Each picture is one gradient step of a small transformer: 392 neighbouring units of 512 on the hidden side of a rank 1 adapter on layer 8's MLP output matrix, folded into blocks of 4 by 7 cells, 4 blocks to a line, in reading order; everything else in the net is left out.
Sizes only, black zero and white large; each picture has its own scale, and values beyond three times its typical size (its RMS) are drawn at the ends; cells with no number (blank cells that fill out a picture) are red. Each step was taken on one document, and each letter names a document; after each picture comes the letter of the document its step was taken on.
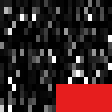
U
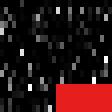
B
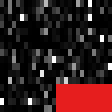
U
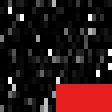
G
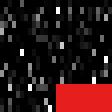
B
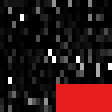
G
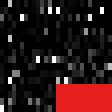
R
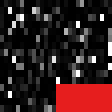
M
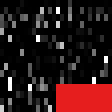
B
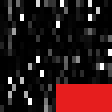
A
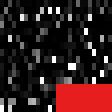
R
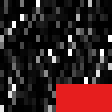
G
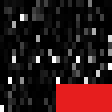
U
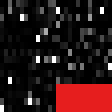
R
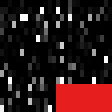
B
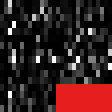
U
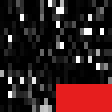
A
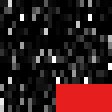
U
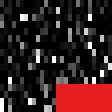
U
